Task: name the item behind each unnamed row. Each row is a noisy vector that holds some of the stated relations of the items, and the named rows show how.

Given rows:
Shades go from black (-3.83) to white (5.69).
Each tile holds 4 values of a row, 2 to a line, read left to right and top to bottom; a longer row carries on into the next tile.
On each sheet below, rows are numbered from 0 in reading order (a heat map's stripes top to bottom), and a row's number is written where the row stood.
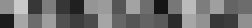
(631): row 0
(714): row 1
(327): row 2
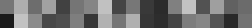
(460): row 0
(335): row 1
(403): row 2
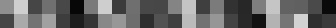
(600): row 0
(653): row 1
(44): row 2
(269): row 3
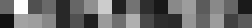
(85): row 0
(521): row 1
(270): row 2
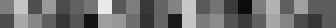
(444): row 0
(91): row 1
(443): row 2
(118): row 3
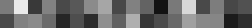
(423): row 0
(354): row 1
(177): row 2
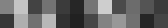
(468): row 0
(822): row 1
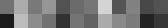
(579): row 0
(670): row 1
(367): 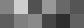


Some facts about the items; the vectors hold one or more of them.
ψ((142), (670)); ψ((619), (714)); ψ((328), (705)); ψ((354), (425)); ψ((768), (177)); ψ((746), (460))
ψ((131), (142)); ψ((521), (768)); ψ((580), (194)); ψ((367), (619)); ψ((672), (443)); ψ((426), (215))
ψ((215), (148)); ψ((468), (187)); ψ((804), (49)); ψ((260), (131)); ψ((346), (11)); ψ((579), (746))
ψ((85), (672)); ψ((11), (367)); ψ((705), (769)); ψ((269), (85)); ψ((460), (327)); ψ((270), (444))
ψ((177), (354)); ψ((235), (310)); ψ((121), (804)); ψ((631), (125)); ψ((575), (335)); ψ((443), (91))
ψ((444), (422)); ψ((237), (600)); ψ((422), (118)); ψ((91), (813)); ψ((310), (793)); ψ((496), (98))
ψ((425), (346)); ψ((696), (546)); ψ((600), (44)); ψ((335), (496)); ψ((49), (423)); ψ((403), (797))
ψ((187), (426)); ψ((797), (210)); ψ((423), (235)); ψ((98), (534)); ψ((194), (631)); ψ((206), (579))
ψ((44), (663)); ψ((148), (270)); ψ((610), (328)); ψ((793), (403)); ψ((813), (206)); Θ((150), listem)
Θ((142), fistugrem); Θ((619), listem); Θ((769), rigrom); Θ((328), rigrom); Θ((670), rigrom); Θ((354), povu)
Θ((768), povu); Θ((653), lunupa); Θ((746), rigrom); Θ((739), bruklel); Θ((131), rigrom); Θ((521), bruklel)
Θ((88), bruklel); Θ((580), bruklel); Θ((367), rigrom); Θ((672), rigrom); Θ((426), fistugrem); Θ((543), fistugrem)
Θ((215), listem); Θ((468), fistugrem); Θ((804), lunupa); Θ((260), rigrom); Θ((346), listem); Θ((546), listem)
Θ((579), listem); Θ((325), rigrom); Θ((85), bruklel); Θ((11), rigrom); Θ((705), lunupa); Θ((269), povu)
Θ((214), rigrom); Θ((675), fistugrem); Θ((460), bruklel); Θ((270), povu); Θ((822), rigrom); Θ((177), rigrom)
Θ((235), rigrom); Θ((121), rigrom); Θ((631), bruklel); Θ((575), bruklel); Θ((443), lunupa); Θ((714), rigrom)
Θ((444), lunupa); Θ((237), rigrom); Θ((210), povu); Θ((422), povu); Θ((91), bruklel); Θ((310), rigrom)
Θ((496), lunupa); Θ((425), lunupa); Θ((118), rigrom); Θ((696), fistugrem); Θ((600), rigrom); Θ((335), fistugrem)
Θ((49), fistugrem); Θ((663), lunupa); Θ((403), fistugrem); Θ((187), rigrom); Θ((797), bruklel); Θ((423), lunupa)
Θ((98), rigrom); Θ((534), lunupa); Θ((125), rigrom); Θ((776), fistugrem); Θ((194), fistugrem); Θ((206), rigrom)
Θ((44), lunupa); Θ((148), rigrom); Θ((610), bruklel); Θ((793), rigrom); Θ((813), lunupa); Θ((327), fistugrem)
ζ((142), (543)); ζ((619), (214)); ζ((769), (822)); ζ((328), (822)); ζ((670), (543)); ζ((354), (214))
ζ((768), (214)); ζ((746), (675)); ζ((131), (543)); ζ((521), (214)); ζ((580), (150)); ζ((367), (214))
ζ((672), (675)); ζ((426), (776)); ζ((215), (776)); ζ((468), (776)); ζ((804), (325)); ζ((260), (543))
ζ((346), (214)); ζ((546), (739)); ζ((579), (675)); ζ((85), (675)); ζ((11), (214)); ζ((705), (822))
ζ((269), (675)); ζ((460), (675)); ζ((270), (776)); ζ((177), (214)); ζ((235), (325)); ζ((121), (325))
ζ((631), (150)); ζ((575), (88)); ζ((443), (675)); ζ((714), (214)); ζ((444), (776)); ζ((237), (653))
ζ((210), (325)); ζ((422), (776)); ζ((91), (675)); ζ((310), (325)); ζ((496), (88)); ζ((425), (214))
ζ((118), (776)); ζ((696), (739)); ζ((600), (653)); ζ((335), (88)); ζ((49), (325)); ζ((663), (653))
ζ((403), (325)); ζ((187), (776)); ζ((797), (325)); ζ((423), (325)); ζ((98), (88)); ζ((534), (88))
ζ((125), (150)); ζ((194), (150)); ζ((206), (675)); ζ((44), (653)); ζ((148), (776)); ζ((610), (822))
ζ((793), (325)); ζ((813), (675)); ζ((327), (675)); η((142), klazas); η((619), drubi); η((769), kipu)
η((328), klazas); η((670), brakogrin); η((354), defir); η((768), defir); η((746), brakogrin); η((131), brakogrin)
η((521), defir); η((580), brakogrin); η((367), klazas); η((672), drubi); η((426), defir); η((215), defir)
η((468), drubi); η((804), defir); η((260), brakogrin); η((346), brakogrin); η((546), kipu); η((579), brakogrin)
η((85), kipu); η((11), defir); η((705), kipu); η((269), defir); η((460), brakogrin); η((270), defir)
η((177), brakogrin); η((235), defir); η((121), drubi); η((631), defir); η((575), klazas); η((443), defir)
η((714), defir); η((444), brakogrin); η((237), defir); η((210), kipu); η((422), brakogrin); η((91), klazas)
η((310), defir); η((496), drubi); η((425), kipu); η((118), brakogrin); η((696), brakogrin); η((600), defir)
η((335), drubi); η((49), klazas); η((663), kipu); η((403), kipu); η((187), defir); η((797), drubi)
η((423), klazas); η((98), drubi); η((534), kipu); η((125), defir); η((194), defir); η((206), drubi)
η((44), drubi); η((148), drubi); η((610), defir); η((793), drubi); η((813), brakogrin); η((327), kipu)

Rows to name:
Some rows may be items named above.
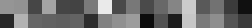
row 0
(797)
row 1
(546)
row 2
(443)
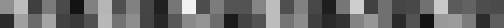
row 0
(426)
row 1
(98)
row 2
(769)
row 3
(98)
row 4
(653)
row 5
(675)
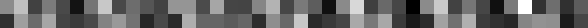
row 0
(426)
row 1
(822)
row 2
(797)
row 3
(768)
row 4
(237)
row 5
(194)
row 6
(575)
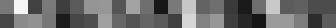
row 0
(705)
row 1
(714)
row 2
(672)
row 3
(675)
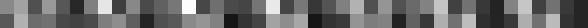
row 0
(793)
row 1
(425)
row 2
(328)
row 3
(696)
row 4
(346)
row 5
(468)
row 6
(468)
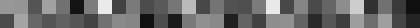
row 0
(714)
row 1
(49)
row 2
(150)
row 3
(534)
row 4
(804)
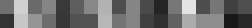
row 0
(813)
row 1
(148)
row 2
(131)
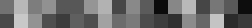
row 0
(746)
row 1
(310)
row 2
(768)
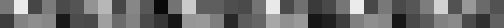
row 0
(142)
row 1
(235)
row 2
(675)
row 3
(260)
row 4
(142)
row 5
(367)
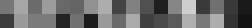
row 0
(422)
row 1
(215)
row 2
(121)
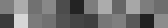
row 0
(206)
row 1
(210)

